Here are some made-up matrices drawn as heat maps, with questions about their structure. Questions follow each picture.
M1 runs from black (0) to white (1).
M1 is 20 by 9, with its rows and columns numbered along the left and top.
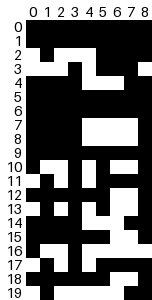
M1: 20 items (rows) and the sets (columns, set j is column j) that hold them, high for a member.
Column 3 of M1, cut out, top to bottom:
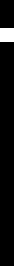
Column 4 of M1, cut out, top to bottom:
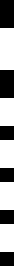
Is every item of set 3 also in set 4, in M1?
yes
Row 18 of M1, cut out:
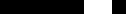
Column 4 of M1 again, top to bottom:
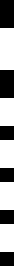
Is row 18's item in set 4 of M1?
no
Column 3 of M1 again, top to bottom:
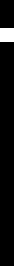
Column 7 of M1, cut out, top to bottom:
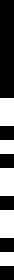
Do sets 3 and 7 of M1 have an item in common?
no
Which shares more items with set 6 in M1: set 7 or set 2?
set 7
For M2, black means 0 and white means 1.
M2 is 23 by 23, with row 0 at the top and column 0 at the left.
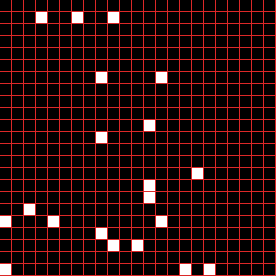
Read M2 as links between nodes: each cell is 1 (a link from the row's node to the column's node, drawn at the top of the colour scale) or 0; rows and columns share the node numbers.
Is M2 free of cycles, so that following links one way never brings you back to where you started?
yes
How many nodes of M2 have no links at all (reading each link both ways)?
3
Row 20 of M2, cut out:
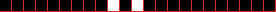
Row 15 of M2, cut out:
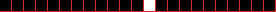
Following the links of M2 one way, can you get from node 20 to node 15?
no
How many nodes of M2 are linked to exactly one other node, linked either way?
6
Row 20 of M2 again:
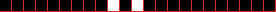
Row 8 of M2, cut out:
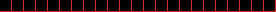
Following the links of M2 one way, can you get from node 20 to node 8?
yes
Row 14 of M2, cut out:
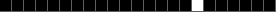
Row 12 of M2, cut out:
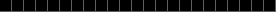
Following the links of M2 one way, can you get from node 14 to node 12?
yes
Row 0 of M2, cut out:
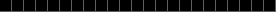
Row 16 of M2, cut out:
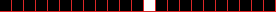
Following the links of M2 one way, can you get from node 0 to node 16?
no
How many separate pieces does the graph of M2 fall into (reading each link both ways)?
4
